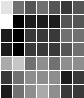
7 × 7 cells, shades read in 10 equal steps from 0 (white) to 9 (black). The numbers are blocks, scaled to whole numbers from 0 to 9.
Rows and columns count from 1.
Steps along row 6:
down down same same up down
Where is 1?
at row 1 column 1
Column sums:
35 44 41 38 41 43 40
